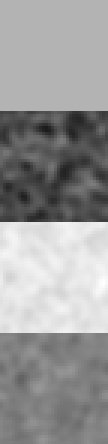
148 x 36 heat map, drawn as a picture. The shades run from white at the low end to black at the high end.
The table splits into 4 rows of 1 panel. Panel 1,1: low, flat. Panel 2,1: high, blotchy. Panel 3,1: very low, blotchy, faint in contrast. Panel 4,1: middling, blotchy, faint in contrast.
